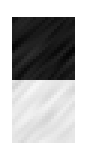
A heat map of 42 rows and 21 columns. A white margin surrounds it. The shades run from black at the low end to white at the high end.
The table splits into 2 rows of 1 panel. Panel 1,1: very low, slanting up to the right, faint in contrast. Panel 2,1: very high, slanting up to the right, faint in contrast.
